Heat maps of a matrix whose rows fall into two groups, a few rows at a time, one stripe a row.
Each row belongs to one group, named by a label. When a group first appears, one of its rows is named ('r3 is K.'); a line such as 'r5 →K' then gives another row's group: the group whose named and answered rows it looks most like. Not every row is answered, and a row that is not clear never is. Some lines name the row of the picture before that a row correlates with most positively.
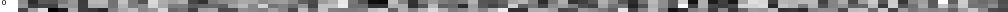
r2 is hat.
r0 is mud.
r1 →mud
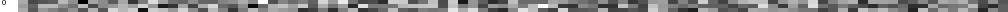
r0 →mud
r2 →mud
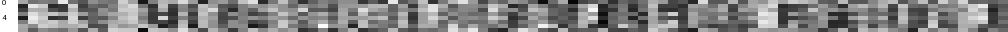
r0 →mud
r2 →hat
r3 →hat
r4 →hat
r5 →hat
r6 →hat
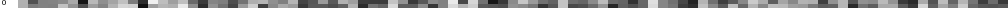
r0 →mud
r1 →mud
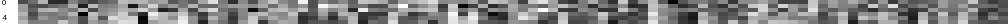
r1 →mud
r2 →hat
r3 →mud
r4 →mud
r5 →mud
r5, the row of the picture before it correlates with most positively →1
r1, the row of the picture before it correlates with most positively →0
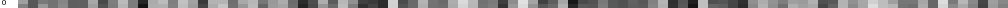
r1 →mud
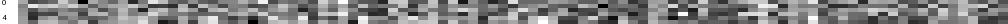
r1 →hat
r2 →mud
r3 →mud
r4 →hat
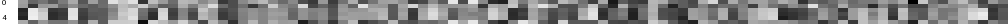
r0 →mud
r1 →hat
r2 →hat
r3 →hat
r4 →hat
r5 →mud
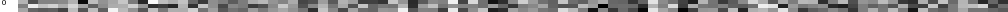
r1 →hat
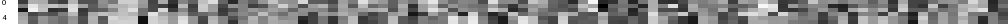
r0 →hat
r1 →hat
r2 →hat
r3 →mud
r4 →mud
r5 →mud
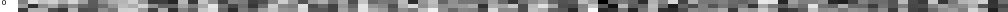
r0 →hat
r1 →hat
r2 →hat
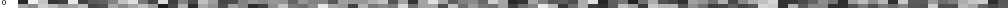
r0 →hat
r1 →hat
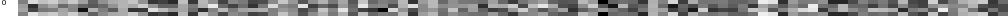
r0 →hat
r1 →hat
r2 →mud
